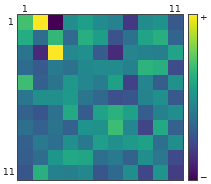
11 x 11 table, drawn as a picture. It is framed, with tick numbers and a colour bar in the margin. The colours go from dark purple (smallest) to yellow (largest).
Slope: none. Roughest part: top left. Mirror symmetry: none. Grain: fine. Odd patch: rougher, in the top left.
